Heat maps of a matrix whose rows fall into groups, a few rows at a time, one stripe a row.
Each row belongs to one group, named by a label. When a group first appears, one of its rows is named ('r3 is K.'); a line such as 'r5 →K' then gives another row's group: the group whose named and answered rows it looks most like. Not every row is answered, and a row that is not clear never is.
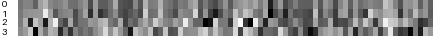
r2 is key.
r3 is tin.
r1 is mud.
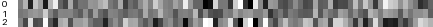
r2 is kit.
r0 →key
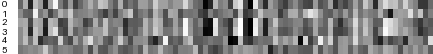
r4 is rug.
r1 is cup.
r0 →key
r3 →key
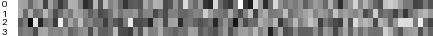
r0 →key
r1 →kit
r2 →cup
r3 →mud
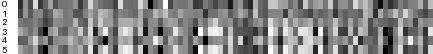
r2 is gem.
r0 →rug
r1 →key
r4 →cup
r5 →gem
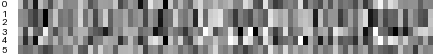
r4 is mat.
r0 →mat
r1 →gem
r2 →gem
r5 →gem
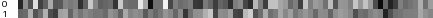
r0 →rug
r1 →kit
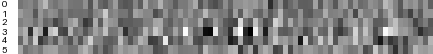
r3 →key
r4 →rug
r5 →kit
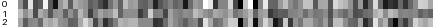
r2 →kit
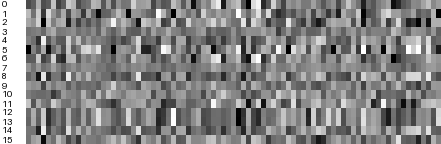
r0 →kit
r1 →mat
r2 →tin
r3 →mud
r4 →cup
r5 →cup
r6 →kit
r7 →kit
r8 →cup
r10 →gem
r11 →kit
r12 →rug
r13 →rug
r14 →cup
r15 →tin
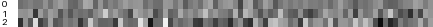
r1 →tin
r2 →rug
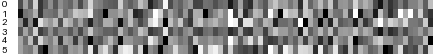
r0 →rug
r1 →cup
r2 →mat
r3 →rug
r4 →mat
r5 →gem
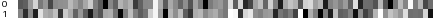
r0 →cup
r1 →mat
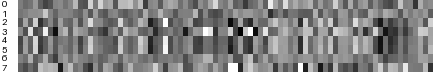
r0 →gem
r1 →mud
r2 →rug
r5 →rug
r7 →mat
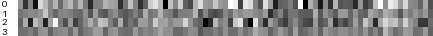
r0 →mat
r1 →mud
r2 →key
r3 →mud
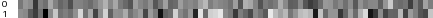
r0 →tin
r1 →gem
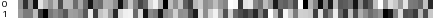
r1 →gem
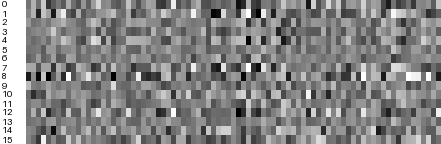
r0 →rug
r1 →key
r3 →mud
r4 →kit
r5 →mud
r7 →key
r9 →tin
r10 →mat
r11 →key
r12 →rug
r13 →mud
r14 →gem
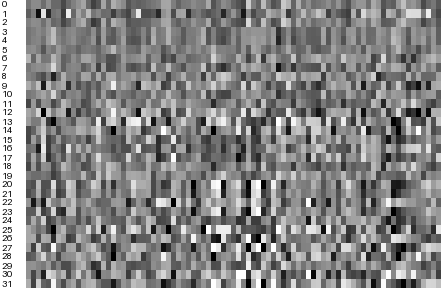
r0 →key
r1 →cup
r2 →key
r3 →mud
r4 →mud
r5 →tin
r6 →kit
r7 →mud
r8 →gem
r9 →tin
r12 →tin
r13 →gem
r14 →cup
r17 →rug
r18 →key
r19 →gem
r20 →kit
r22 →mat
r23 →kit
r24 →rug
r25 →gem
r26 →key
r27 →kit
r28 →cup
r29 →key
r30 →mat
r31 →kit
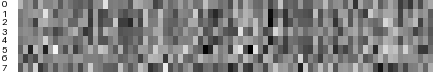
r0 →tin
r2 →mud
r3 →key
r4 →mud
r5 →key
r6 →mat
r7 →rug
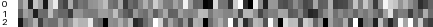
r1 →tin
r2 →cup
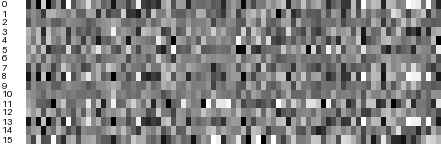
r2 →key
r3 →tin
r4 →mat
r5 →rug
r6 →mat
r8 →cup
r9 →key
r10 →tin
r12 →mat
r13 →cup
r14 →tin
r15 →kit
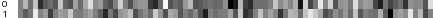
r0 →rug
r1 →cup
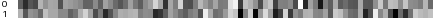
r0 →mat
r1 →kit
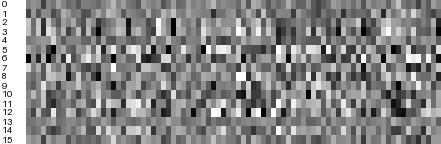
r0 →tin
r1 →key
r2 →mat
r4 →mud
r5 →gem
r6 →cup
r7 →tin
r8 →mat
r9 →cup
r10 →rug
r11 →gem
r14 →gem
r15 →tin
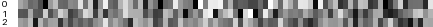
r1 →kit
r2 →tin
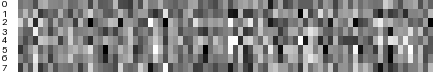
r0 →mud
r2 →mat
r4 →mat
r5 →cup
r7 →rug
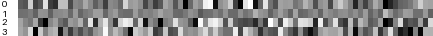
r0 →kit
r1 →mud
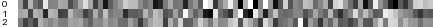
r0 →kit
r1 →key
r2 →mat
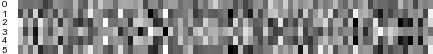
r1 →rug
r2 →tin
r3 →mat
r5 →rug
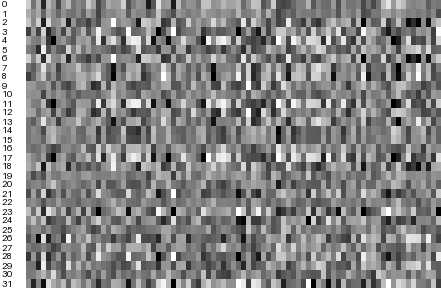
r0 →mat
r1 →mat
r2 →tin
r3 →rug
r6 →tin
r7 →cup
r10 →tin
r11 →gem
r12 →key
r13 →cup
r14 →mud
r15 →mud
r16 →gem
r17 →gem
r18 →tin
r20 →mud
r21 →rug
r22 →tin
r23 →mat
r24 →rug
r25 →key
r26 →cup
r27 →gem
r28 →rug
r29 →cup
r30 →mud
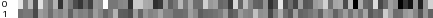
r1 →mud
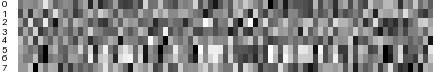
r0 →mud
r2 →kit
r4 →mat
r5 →gem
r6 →gem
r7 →tin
